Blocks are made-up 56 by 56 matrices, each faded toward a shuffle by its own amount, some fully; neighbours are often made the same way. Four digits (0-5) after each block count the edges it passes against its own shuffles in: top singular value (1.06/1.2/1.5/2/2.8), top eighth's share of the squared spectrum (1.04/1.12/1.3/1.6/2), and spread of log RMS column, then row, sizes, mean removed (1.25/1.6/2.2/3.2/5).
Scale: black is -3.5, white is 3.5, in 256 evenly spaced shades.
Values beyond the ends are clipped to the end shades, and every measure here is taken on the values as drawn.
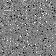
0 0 0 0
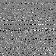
2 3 0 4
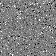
0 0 0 0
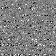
1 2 0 3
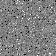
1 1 0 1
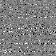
2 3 0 3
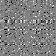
4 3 2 2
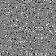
3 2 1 1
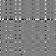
5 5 3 3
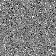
0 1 1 0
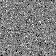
0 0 0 0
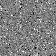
0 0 0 0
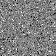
0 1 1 0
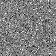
0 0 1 0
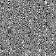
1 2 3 0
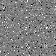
1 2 1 1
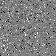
0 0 0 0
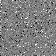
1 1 1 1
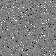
2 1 0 0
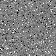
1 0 0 0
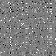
4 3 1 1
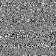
1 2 0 3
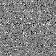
0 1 0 2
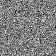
0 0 0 0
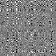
4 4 2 2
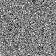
2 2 0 0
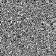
3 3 1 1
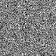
3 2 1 1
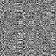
4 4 3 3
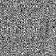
3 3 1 2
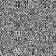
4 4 2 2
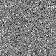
2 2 0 0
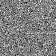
1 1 0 0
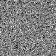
2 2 0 0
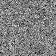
1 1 0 0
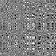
4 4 3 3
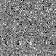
3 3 0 1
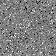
1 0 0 0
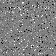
2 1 0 0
